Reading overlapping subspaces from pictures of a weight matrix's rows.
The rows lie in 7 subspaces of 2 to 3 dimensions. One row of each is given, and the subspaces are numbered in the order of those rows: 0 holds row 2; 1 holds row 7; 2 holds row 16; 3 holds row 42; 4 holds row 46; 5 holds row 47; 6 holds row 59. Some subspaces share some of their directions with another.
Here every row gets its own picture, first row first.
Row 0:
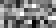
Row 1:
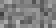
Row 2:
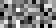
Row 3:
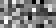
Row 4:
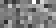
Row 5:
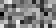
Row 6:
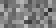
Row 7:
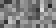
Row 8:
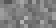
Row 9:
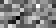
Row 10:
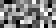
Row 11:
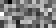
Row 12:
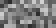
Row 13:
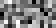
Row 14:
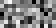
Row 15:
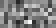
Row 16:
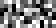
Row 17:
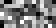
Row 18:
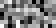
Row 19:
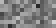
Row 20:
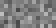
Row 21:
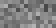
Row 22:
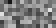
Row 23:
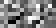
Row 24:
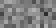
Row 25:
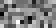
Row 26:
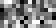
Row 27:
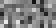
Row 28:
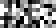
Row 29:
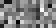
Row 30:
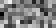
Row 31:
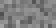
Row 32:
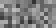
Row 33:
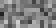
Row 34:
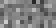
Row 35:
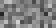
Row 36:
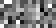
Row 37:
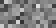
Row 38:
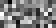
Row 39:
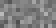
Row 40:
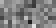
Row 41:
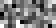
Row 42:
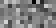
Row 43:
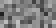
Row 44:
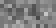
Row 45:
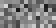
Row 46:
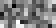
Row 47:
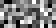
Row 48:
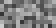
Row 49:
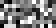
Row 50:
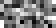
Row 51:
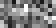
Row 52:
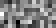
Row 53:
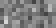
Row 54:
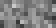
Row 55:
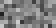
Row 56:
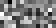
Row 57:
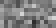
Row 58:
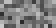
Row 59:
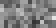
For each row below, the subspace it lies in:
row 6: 6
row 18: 5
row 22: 3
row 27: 3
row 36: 1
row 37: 1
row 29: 1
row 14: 4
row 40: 2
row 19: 1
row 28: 2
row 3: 3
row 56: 3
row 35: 5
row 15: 6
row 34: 3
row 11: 3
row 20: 0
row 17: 6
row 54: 4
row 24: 4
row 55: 4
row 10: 5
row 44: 4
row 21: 0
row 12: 0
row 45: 0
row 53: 3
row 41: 4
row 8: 6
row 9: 1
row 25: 1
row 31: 5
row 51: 5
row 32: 2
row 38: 3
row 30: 0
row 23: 1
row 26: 6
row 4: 3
